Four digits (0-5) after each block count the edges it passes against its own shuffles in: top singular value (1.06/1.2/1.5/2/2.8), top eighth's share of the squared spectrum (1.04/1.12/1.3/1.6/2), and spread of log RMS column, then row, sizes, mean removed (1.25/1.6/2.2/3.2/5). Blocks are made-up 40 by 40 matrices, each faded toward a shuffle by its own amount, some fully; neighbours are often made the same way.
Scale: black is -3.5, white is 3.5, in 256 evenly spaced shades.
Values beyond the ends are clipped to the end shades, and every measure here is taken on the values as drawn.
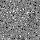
0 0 0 0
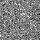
3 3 0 2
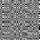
4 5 3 3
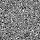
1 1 0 0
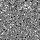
1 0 0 0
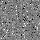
1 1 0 0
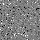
1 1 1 0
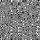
3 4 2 2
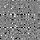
4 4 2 2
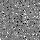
2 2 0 0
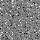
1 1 0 0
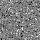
1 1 0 0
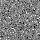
1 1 0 0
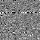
3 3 0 2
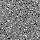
0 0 0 0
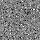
2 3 0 1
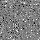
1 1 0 0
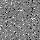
0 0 1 0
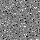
0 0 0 0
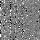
2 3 2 0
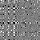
4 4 2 2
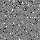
1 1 0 0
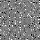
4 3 2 1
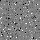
1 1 0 0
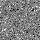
0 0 0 0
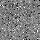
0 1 0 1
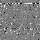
3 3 0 2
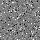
0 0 0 0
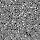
0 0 0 0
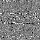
2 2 0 2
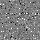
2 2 0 1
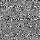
1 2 0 3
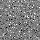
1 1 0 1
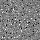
0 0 0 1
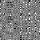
3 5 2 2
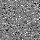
2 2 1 0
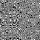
3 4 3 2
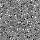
2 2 1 0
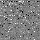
2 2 0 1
